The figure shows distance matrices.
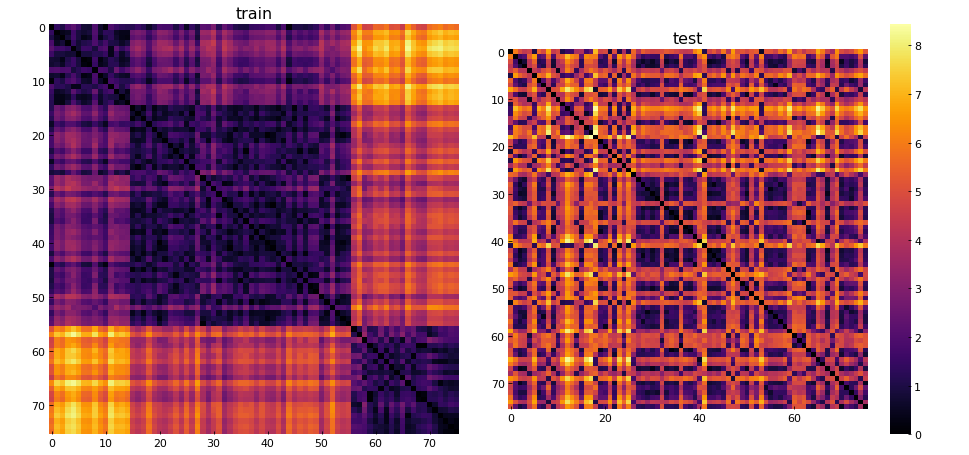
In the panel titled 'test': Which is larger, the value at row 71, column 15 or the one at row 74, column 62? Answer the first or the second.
the second
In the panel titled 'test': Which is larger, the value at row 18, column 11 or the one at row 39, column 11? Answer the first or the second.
the first
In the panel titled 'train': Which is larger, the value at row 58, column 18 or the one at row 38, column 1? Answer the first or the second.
the first
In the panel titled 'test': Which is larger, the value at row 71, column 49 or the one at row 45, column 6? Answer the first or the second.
the first
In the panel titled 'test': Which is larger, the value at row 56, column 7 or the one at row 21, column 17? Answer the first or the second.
the second
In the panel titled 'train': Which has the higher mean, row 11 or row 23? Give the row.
11
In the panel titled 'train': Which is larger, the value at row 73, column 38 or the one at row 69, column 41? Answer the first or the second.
the first
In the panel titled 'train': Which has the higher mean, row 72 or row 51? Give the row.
72
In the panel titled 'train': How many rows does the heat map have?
76
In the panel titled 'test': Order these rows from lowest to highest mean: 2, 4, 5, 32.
2, 4, 32, 5
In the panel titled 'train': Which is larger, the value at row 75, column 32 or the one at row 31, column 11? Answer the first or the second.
the first
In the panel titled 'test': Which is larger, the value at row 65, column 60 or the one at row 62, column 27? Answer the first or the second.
the first
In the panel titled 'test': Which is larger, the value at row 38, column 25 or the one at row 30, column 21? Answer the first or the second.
the first
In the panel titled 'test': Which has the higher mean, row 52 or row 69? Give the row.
69
